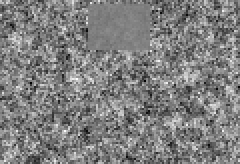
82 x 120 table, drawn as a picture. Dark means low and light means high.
Odd rows or columns: none. Histogram: bell-shaped. Stripes: none. Slope: none. Mirror symmetry: none. Calmest part: top middle. Average level on the scale: 50%. Odd patch: calmer, in the top middle.
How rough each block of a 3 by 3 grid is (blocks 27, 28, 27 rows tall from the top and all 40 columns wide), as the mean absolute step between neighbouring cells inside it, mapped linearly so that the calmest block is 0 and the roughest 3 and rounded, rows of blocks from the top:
303 | 333 | 333
